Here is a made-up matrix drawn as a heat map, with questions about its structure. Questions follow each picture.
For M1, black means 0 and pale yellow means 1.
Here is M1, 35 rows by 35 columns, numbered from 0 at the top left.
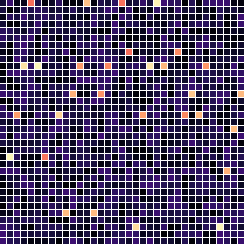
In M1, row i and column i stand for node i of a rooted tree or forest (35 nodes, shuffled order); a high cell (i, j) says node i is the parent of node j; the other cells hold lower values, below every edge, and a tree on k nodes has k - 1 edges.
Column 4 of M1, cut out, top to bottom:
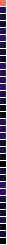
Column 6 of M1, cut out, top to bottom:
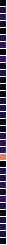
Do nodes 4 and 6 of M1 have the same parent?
no
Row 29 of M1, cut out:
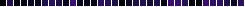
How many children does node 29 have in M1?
0
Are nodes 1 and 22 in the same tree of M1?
yes
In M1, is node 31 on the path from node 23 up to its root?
no
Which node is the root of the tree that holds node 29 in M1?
30
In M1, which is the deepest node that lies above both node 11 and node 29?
9
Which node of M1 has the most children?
9
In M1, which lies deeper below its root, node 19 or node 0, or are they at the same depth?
node 19
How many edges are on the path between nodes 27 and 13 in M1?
1
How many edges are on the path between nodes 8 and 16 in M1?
1
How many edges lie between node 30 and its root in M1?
0
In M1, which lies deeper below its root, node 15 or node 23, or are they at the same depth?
the same depth
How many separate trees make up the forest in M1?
5
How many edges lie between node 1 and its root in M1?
2
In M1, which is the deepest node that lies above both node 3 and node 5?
9
